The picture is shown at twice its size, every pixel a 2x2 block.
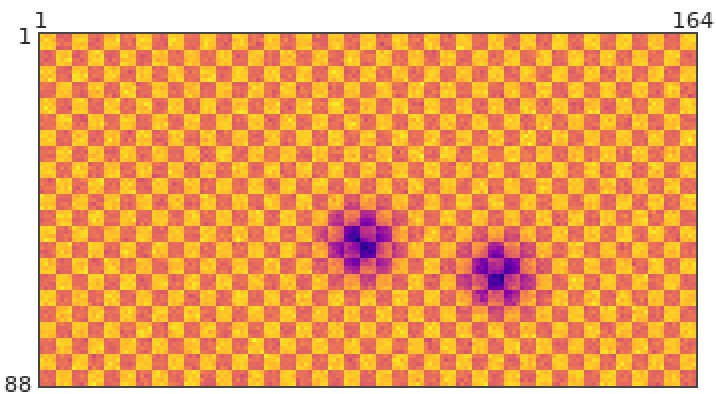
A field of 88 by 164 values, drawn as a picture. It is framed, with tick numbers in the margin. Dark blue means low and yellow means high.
Lone odd cells: none. Dips: two. Ninth with the lowest average: centre. Grain: checkered.
